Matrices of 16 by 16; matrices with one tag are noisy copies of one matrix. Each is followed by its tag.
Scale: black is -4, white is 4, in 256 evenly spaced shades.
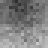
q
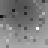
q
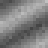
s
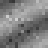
s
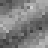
s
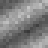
s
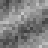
s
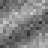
s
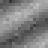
s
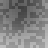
q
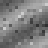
s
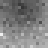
q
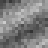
s
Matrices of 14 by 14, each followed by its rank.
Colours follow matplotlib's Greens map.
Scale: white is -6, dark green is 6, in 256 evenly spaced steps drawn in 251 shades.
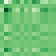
one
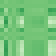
one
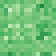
three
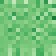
three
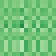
one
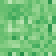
three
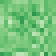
three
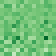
three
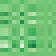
one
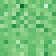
three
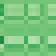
one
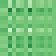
one
